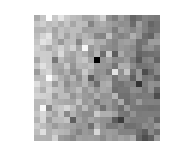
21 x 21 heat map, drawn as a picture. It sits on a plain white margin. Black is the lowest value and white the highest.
The ninth with the highest average is the top left. No regular stripes run through it. There is an overall slope up to the left. Fine speckle covers the field.
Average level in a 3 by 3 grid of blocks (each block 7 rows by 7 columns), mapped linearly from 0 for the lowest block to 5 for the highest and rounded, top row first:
5 3 1
4 2 0
4 2 0
